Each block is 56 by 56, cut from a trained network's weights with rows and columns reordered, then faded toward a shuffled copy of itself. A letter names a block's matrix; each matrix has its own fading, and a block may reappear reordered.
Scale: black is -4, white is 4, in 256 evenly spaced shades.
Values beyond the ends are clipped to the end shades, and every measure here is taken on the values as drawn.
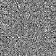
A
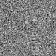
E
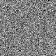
E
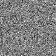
E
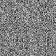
E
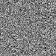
A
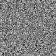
E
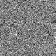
E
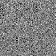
A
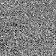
A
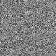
E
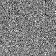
E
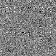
A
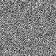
E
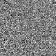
A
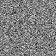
E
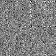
A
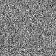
E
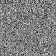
E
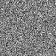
E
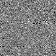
A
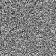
E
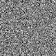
E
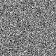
E
